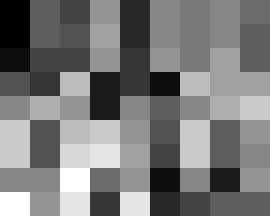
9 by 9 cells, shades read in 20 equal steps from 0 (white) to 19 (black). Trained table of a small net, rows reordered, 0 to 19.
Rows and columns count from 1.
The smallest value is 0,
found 2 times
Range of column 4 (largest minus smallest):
15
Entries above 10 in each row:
5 5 5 5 2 3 3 3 5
